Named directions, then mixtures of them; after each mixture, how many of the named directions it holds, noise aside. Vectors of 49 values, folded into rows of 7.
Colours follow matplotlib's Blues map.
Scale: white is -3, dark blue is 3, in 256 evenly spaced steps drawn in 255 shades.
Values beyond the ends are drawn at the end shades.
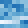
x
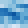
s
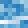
one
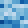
two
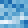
one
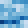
one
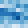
one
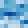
two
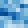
one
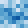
two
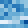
one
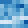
one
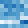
one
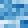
two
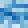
one
